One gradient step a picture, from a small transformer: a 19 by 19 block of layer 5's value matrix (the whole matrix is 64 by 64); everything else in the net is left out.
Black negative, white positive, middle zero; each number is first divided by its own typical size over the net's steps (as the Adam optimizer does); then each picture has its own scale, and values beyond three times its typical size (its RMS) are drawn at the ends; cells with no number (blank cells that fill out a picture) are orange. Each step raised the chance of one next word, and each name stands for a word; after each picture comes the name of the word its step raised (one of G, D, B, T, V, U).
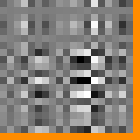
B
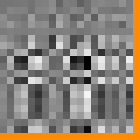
B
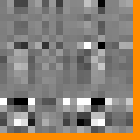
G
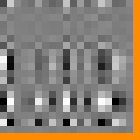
G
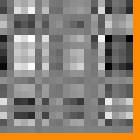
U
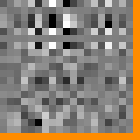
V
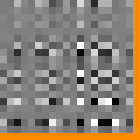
G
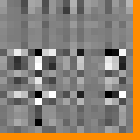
B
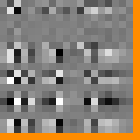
G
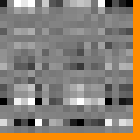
G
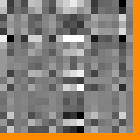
U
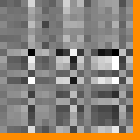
B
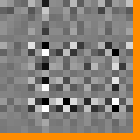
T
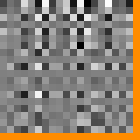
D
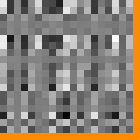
U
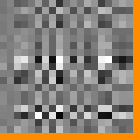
V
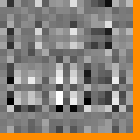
T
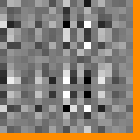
T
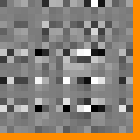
T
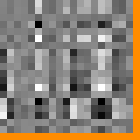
U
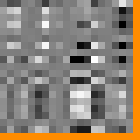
B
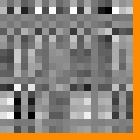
U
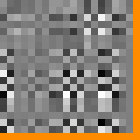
D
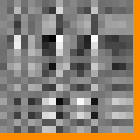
U
